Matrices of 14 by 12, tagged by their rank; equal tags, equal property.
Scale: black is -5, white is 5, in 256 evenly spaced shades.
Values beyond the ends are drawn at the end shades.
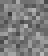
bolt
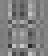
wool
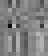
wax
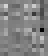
wax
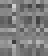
wax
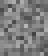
bolt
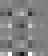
wool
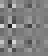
wool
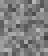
bolt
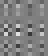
wool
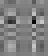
wool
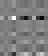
wool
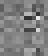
wax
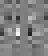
wax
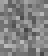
bolt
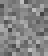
bolt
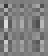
wool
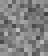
bolt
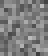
bolt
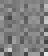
wax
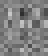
wax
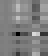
wool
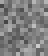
bolt
